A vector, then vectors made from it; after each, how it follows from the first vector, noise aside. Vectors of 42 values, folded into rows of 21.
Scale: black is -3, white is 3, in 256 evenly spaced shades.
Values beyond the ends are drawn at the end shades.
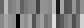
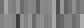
shrunk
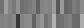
shrunk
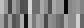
reversed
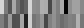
reversed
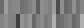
shrunk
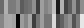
copied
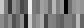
reversed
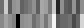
copied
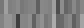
shrunk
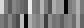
reversed
